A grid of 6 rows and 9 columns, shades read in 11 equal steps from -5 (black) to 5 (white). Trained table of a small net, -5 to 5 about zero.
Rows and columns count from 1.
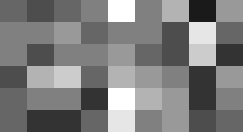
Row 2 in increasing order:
-2 -1 -1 0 0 0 0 1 4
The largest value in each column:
0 2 3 0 5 2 2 4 1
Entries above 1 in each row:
2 1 1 3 2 1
